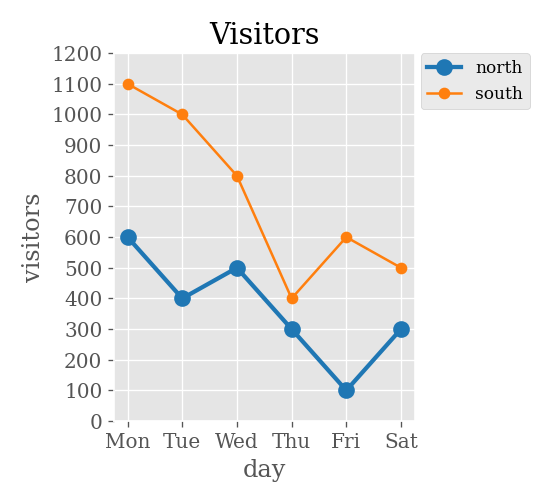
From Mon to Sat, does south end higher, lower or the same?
lower
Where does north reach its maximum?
Mon
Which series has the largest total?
south
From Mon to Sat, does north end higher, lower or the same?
lower
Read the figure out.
Title: Visitors
x-axis: day, ticks Mon Tue Wed Thu Fri Sat
y-axis: visitors, ticks 0 100 200 300 400 500 600 700 800 900 1000 1100 1200
Legend: north, south
Values:
north: 600 400 500 300 100 300
south: 1100 1000 800 400 600 500
